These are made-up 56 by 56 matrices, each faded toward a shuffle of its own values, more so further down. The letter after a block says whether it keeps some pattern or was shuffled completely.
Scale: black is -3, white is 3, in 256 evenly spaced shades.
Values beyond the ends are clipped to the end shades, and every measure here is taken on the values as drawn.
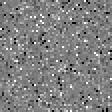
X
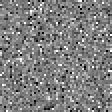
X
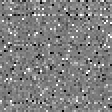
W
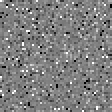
X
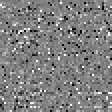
W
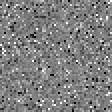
X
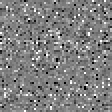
W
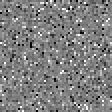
X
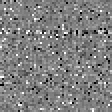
W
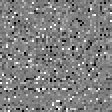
W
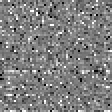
W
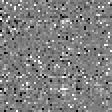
W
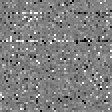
W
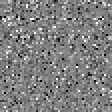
W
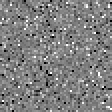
X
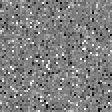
X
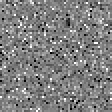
X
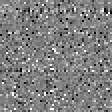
W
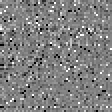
W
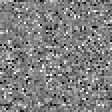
W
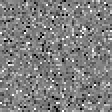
X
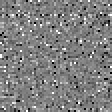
W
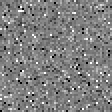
X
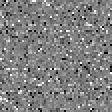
W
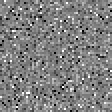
X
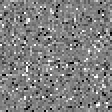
W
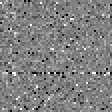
W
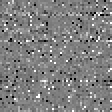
W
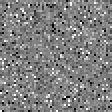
X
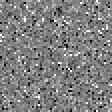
X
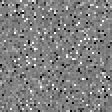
X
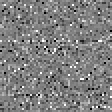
W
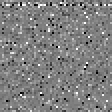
W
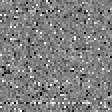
W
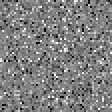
X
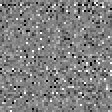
W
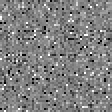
W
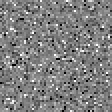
X
